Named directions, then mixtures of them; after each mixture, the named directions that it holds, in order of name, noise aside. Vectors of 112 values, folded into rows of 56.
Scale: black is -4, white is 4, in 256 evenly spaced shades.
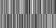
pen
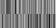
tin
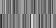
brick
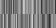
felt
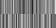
felt, pen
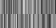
felt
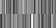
brick, felt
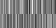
pen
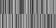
brick, pen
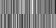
felt, pen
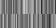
felt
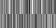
pen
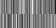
felt, pen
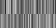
brick, tin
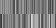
brick, tin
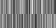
pen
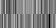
felt, tin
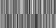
pen, tin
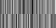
felt, pen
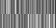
tin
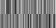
brick, tin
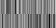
tin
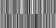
pen, tin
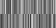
brick, tin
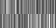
tin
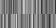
felt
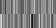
brick
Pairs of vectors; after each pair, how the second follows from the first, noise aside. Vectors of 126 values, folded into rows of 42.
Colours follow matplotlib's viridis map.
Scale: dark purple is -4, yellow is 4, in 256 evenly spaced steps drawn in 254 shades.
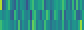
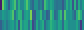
negated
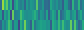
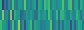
negated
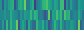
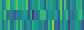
shuffled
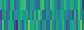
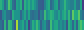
sign-scrambled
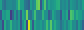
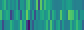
sign-scrambled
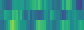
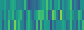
shuffled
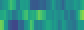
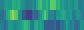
wrapped around
